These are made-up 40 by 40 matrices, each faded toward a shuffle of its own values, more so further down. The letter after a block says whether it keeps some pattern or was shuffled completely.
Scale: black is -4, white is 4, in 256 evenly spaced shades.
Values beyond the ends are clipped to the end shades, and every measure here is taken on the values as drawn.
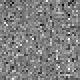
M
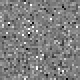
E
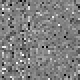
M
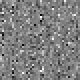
M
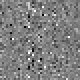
M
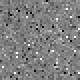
E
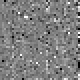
M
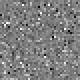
E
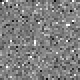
E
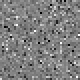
E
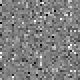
M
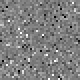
E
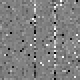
M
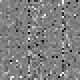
M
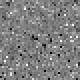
E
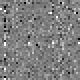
M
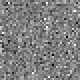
E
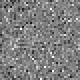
E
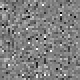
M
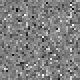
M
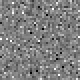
E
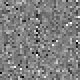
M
